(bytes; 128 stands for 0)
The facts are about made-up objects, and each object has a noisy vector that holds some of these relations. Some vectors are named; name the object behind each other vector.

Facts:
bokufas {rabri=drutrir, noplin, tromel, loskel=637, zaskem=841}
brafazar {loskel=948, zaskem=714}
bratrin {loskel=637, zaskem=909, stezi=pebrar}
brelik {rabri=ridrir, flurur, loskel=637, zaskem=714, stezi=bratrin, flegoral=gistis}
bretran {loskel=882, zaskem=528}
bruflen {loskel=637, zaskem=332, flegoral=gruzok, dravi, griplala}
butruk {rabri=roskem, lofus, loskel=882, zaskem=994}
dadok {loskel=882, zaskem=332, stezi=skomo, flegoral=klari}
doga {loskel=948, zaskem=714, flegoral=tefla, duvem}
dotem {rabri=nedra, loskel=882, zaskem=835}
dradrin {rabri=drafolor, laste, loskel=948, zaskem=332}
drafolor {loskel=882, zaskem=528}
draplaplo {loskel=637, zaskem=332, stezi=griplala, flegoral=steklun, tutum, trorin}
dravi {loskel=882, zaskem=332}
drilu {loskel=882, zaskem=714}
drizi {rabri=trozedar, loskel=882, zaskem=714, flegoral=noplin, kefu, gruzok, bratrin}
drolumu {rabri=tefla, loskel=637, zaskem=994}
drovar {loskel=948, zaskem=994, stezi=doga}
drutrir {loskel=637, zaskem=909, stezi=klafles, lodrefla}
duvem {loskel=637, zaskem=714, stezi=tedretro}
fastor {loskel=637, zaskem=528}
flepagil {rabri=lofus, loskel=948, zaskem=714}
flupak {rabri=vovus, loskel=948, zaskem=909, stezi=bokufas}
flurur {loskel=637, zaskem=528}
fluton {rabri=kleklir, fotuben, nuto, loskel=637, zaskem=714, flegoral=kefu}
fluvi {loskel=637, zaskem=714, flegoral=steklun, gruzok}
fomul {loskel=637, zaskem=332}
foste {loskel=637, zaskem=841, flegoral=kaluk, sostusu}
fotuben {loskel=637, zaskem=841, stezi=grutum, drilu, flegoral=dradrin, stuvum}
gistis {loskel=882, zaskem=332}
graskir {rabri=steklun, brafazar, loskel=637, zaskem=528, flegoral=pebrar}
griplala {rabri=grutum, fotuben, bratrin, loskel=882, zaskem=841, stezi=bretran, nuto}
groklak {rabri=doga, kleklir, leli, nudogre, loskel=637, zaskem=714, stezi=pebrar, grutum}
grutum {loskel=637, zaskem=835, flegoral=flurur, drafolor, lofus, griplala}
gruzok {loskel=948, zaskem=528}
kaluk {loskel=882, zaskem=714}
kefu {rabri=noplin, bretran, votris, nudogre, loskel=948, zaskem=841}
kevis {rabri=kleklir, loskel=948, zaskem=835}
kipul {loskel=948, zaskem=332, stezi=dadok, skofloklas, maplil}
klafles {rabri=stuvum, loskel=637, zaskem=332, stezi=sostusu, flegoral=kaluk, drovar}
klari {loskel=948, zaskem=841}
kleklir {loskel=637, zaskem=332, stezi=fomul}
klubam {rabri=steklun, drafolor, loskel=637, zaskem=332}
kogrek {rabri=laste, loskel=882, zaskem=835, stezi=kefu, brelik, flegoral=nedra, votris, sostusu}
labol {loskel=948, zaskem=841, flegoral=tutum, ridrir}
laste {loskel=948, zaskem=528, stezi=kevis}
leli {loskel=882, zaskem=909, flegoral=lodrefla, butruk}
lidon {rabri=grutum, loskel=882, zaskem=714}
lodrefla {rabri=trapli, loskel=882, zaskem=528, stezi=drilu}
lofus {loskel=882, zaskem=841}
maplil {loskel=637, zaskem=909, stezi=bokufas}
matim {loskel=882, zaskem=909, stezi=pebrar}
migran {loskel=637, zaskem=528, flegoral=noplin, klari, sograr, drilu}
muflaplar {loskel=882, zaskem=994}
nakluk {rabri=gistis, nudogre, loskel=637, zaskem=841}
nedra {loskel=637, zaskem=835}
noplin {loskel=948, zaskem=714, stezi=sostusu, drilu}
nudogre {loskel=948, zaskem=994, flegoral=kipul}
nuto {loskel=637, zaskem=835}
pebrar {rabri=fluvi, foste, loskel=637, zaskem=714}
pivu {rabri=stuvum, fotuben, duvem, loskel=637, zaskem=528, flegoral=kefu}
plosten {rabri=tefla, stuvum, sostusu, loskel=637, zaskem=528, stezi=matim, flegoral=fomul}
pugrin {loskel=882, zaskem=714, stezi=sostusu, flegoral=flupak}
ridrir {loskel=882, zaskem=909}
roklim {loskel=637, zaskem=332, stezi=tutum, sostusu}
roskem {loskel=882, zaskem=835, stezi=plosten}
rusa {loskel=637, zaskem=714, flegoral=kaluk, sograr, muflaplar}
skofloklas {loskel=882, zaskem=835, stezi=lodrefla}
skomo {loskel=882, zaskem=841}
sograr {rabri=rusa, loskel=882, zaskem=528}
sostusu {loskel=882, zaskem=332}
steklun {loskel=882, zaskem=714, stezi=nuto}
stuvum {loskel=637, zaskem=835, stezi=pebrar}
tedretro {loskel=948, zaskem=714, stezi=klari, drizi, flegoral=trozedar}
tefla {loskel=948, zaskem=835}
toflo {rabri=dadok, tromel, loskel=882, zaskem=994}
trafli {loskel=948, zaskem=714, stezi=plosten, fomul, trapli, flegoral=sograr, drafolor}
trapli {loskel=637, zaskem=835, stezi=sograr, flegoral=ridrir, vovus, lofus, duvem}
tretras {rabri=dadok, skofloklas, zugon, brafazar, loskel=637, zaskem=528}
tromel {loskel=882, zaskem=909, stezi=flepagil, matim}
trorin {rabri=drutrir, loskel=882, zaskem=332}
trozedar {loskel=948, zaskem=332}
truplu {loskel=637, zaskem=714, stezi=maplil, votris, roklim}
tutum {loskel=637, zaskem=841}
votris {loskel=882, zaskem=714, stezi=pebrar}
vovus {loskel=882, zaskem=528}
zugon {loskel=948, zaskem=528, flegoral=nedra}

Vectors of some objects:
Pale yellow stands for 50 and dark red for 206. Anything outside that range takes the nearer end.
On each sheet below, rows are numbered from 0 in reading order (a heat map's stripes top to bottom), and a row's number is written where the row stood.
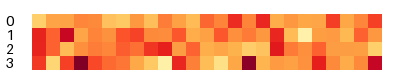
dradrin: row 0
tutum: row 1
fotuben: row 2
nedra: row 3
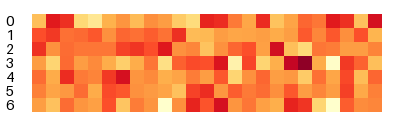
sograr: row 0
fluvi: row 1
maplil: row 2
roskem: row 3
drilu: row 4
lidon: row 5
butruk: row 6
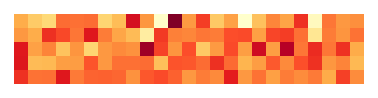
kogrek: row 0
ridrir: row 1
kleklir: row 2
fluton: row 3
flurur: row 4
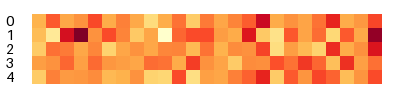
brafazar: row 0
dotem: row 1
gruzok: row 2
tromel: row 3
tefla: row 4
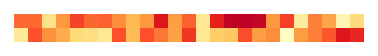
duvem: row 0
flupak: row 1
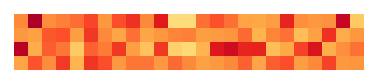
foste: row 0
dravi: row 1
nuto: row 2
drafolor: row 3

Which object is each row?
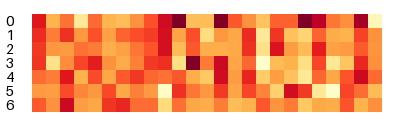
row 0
trapli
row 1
bratrin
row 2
stuvum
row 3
brelik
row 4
pebrar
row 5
lofus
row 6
skomo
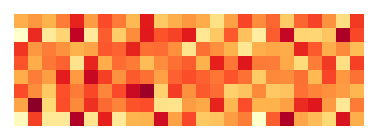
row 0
noplin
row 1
drovar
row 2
grutum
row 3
griplala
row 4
kaluk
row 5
klafles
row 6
rusa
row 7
doga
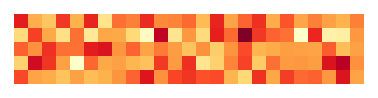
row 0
draplaplo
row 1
klari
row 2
sostusu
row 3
vovus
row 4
plosten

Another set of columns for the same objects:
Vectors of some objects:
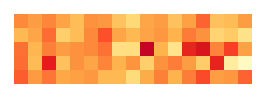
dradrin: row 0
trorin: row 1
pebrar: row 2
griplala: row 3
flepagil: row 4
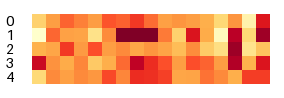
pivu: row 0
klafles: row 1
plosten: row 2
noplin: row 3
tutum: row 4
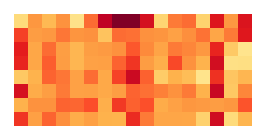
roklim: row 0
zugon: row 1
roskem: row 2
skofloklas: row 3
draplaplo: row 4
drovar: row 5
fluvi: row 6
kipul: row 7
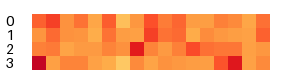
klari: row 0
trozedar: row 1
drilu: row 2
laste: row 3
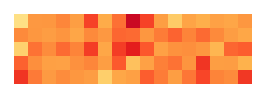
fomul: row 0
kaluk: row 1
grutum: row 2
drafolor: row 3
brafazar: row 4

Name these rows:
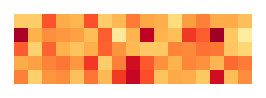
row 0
bokufas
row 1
matim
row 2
kogrek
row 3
nuto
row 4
drutrir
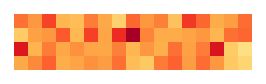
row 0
kevis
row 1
foste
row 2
steklun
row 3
sograr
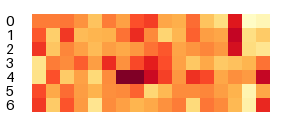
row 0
dadok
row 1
lodrefla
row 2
tromel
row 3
bruflen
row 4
sostusu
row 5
drizi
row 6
kefu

